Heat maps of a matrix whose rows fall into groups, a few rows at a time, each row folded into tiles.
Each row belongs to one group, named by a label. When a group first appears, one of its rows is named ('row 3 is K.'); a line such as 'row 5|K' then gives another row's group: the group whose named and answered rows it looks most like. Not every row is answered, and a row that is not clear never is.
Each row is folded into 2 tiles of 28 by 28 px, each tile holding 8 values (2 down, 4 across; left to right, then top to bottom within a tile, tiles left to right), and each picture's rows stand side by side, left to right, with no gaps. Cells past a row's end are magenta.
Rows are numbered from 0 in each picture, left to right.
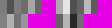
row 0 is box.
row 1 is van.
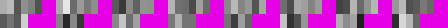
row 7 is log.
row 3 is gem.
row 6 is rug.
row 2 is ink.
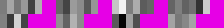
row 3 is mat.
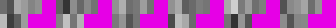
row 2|van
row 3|log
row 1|ink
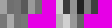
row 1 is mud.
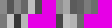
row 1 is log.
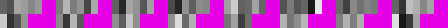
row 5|mat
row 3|ink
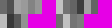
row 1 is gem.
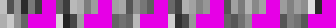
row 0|mud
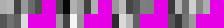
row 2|log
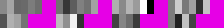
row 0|log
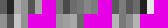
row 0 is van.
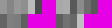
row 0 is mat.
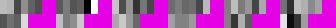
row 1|mat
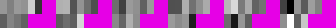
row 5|ink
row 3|rug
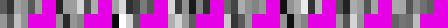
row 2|log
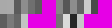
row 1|box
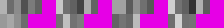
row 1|gem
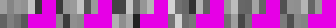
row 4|van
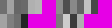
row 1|box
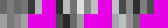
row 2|mud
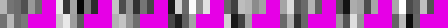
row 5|van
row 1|mud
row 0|gem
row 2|mud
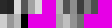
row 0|rug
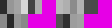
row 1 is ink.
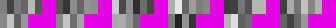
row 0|box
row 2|mud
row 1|ink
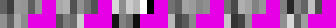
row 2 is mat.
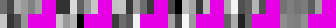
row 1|rug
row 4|van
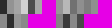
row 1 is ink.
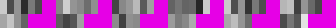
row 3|mat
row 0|mud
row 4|mud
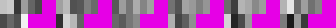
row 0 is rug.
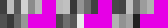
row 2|rug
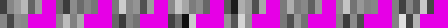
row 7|box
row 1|ink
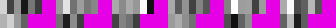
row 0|mud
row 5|van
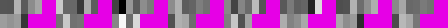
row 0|rug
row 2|ink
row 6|rug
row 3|log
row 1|gem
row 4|box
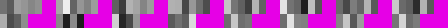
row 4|gem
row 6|box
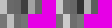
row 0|gem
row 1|gem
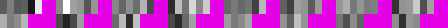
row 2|box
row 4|mat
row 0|mat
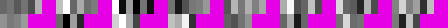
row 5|van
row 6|gem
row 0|mat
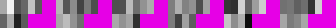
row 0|van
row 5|mat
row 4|rug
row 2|rug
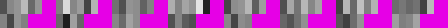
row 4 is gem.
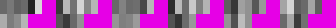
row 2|mat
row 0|mat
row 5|van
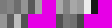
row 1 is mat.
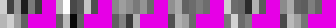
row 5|log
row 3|log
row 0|mud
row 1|van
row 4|gem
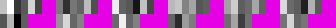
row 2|gem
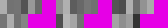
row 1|log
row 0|gem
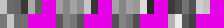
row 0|gem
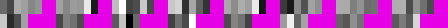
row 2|van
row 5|ink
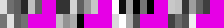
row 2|mud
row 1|rug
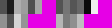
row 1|mat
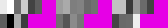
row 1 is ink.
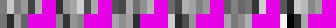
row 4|mat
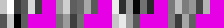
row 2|mud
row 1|van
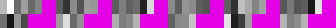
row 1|ink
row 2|mat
